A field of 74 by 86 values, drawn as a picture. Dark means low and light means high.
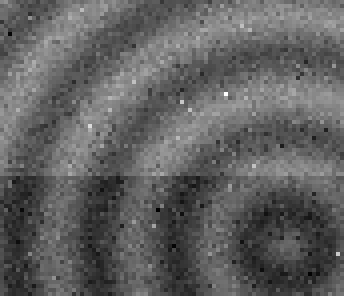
Overall the values sit about 40% of the way up the scale. The top part is higher, up to a seam about 60% of the way down. Rings spread out from the bottom right.
